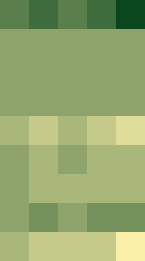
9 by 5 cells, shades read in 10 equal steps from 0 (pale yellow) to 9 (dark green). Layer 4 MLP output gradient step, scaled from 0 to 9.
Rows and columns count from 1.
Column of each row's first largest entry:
5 1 1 1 1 1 1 2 1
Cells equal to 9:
1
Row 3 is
4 4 4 4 4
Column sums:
36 34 34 34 33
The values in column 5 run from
0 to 9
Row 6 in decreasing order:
4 4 3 3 3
